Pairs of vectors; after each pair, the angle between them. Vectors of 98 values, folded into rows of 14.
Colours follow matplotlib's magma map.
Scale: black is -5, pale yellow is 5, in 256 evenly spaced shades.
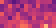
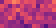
nearly opposite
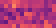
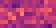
nearly opposite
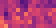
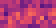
partly aligned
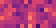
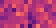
nearly opposite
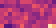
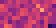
partly opposed
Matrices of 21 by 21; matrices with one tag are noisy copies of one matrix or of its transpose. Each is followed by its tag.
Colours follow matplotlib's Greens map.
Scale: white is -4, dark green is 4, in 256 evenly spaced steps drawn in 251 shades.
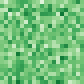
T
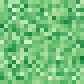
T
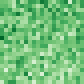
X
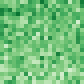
X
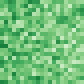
X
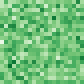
T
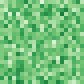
T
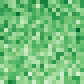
X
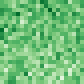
X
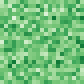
T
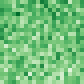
X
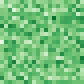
T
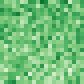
X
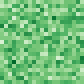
T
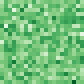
T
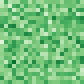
T
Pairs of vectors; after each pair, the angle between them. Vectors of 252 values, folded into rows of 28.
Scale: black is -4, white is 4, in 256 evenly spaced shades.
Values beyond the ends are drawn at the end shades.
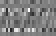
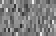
partly opposed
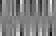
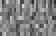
partly opposed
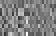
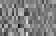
nearly parallel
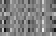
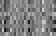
nearly parallel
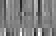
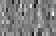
partly opposed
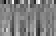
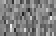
partly opposed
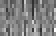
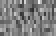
partly aligned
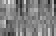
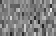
orthogonal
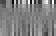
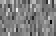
partly opposed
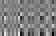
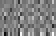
nearly opposite
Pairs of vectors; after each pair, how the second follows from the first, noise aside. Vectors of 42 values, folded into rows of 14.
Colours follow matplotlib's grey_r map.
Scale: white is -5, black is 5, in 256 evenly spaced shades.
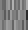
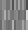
negated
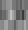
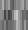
reversed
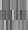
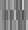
reversed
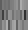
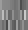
negated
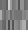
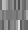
reversed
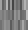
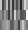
scaled up
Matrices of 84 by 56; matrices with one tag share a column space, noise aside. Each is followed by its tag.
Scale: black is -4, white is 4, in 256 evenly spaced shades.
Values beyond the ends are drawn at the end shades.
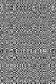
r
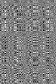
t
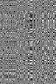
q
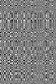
q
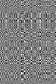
q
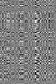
q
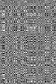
t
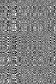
t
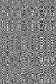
t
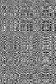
t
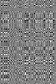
q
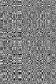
q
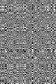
r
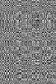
q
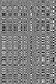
t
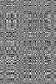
q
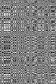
t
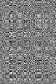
q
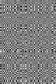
r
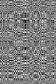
q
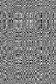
q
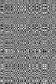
r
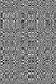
q
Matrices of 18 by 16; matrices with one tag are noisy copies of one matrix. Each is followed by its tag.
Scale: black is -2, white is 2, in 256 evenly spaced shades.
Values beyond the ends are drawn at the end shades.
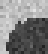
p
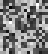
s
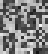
s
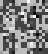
s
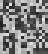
s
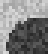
p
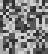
s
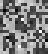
s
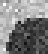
p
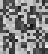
s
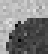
p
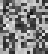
s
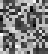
s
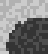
p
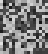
s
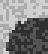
p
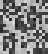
s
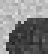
p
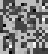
s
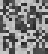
s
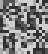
s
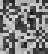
s
